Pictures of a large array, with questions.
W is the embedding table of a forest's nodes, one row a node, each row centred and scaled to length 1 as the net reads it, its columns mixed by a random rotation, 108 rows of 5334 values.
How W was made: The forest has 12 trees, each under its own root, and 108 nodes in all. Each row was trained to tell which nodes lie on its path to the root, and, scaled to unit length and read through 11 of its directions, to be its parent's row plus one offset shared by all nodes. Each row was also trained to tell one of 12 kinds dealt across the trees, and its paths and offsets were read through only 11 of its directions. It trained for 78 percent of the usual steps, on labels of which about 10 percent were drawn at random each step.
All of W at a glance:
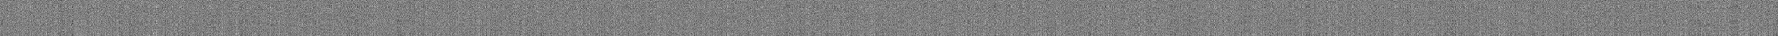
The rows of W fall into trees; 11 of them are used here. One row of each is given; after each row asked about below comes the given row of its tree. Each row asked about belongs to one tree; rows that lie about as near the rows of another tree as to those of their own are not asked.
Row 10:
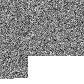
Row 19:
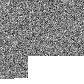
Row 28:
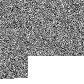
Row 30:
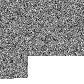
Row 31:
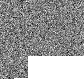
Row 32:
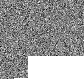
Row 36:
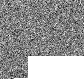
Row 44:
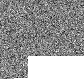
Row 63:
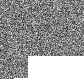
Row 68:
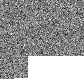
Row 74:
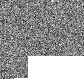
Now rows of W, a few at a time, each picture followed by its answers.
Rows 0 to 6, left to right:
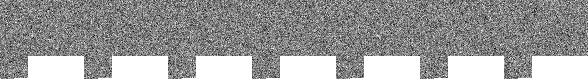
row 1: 63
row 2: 19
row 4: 30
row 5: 44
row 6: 74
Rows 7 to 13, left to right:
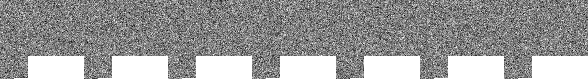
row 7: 44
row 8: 19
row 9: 44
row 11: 31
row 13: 44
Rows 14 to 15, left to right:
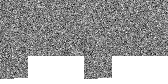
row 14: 32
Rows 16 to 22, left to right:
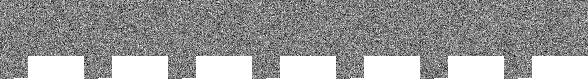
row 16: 44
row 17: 63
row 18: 31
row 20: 19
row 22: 19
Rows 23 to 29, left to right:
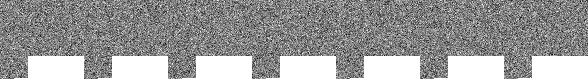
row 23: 19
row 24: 32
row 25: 10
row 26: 30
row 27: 36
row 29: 19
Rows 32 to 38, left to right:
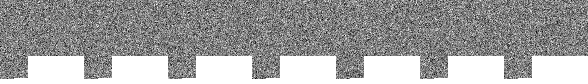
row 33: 32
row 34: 68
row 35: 74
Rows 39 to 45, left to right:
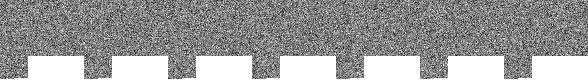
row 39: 44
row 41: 31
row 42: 74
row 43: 68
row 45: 63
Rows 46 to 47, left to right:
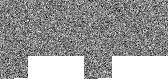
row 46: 10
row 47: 19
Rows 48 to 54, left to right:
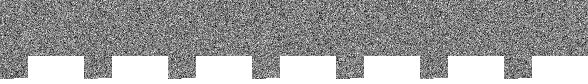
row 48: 36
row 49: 10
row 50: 36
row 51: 74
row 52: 31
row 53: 10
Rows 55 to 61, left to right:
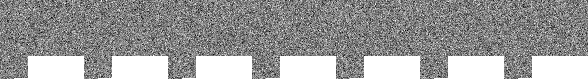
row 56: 30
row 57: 74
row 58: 36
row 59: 44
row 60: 19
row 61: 63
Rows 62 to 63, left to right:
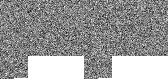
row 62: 31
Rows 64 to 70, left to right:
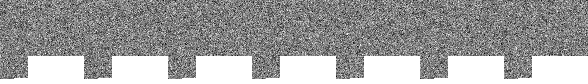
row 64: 63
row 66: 19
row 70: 19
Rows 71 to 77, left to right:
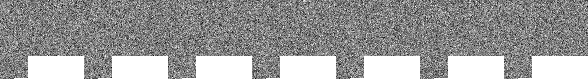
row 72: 31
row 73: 44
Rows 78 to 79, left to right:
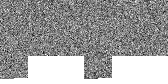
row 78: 19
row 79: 74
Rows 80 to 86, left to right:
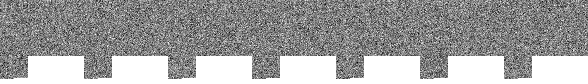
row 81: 10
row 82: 63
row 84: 63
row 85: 10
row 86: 44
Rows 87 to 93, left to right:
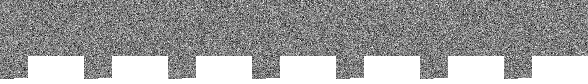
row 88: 63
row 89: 44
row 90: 44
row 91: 63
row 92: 36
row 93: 32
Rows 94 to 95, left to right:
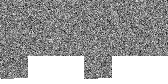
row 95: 63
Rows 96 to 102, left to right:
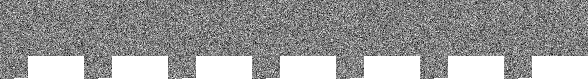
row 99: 31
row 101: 74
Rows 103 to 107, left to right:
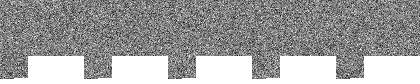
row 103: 63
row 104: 31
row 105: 31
